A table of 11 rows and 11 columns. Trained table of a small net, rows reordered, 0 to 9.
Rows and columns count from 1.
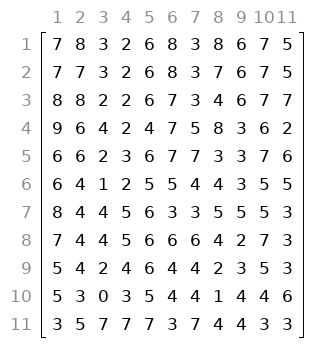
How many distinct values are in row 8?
6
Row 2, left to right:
7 7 3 2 6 8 3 7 6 7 5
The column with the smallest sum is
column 3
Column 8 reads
8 7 4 8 3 4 5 4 2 1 4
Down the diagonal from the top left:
7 7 2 2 6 5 3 4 3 4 3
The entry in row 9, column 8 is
2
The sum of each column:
71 59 32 37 63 62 49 50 45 63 48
